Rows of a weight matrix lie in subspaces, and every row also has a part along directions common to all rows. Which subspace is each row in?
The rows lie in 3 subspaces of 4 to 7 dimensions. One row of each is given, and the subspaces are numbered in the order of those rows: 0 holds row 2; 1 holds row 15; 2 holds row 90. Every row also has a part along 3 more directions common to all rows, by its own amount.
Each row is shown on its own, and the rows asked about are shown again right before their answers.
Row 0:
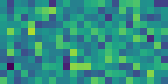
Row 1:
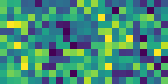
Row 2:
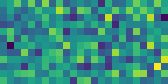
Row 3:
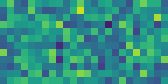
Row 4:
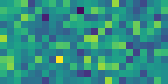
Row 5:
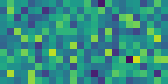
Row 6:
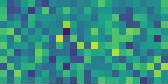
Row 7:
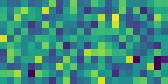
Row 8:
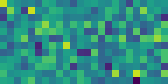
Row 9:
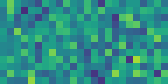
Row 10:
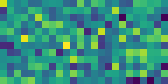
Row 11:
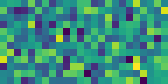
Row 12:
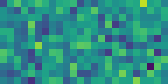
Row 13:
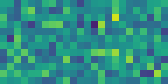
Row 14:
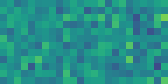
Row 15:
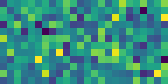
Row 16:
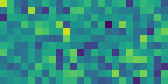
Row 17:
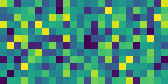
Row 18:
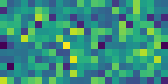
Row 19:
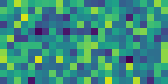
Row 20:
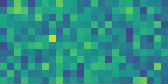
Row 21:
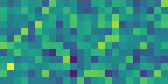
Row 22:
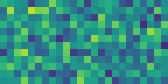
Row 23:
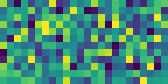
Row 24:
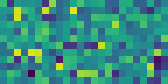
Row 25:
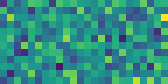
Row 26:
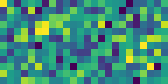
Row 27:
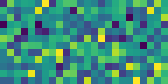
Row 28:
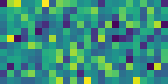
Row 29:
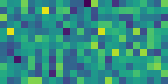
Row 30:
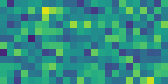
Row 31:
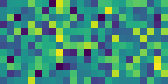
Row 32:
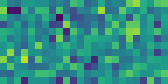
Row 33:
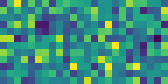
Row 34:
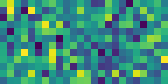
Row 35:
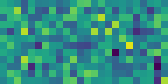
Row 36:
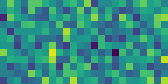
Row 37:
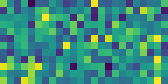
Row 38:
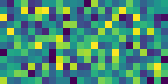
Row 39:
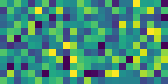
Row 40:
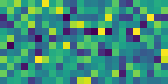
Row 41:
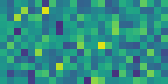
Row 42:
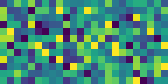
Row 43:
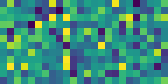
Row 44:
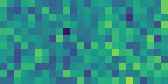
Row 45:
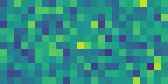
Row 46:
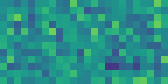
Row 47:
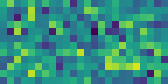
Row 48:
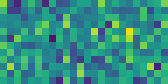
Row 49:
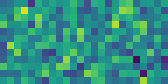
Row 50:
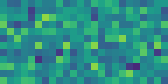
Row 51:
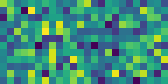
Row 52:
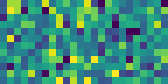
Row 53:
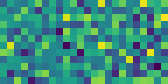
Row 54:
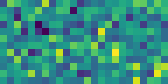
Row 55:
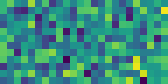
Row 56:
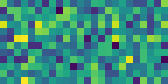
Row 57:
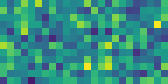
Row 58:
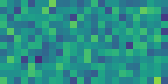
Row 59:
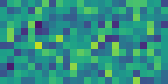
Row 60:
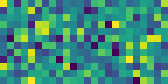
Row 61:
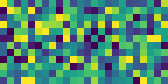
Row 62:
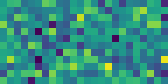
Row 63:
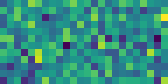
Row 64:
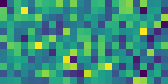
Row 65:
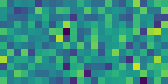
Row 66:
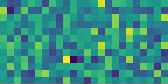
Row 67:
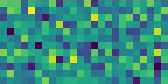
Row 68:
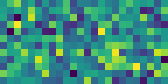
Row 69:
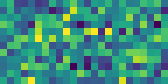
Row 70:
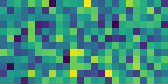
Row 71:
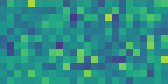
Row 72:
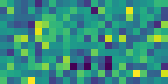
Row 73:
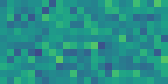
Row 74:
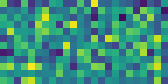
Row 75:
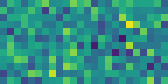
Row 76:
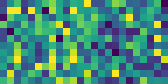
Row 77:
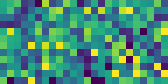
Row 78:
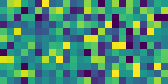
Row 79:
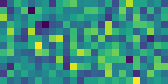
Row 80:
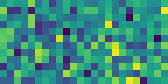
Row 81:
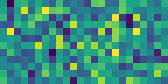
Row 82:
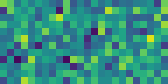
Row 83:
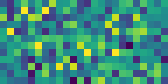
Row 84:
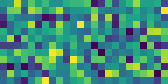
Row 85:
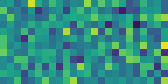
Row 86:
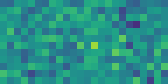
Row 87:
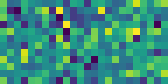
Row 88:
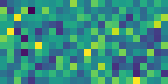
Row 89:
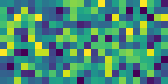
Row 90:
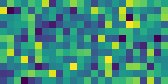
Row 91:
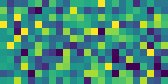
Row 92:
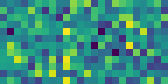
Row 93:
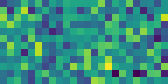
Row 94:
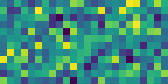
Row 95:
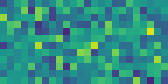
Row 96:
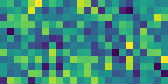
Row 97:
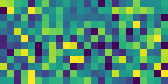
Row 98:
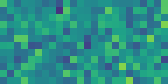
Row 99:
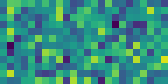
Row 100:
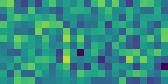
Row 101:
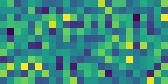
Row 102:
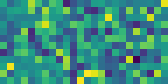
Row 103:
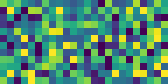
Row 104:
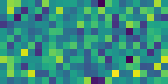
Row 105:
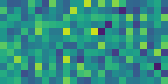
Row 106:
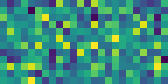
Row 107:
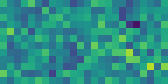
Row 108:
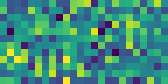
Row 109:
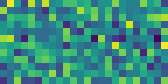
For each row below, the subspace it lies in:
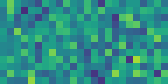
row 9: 0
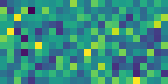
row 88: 1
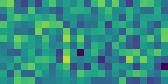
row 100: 0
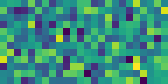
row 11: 2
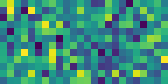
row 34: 0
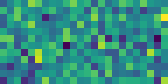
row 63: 1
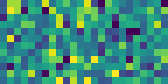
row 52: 2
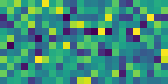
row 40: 0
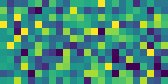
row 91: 1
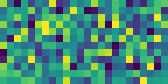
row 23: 1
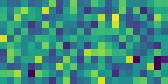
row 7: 1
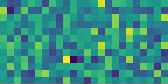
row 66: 2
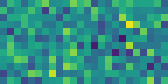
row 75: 2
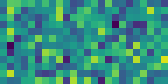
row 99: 2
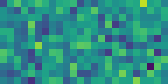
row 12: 1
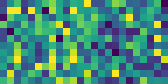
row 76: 2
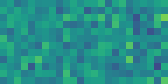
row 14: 1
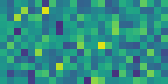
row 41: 1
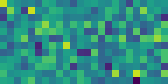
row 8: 0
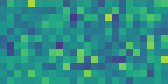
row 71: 0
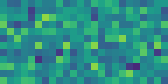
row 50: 1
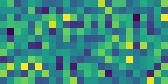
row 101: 1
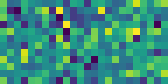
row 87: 2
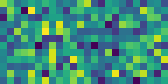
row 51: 1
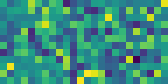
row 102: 0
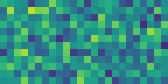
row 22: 0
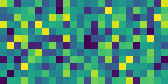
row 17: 2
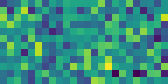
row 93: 0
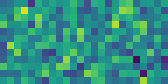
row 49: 2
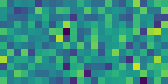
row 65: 2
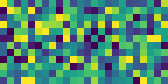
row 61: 2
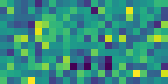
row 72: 0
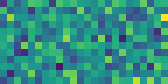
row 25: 1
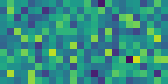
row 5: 0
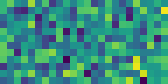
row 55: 2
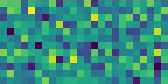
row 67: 1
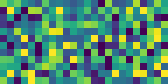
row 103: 0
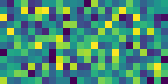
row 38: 1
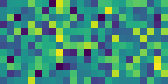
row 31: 1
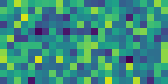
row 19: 0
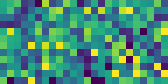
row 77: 0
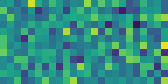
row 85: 2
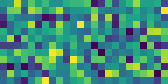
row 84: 1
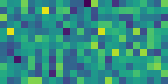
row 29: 2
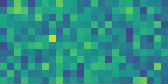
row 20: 2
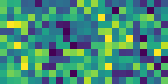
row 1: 1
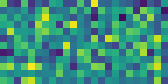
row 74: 1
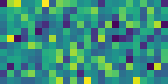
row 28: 2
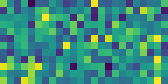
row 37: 1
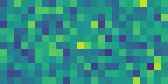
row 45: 1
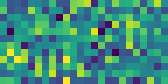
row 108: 2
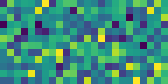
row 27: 1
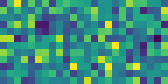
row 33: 1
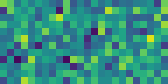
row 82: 2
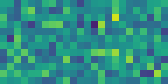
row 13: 1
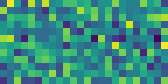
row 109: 0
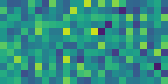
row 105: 2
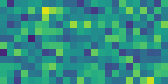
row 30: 0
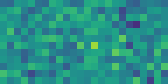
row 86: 2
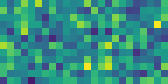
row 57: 0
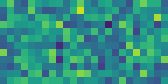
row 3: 0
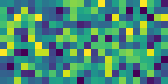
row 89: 0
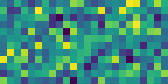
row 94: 2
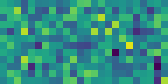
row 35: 1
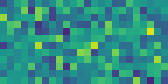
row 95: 0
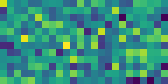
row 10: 0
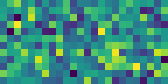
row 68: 1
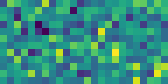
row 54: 1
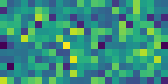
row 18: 0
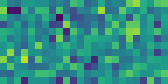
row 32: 2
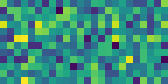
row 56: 2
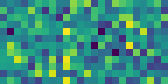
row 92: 2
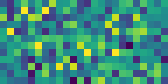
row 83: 1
